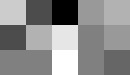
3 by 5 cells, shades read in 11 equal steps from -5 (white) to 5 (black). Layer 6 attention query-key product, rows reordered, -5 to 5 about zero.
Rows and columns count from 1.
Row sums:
1 -5 -4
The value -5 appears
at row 3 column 3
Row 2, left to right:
2 -2 -4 0 -1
